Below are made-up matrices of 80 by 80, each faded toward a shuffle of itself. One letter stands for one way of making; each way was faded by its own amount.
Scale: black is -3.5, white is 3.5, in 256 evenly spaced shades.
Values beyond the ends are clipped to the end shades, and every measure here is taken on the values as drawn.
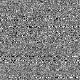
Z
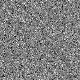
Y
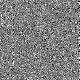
Y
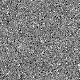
Y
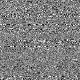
Z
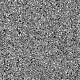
Y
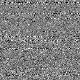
Z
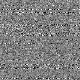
Z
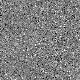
Y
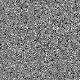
Y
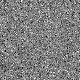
Y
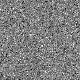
Y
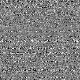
Z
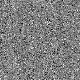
Y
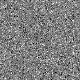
Y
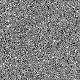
Y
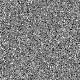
Y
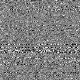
Z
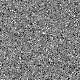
Y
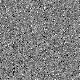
Y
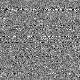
Z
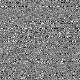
Z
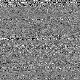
Z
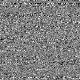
Z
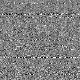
Z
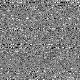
Z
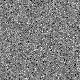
Y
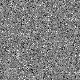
Y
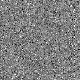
Y
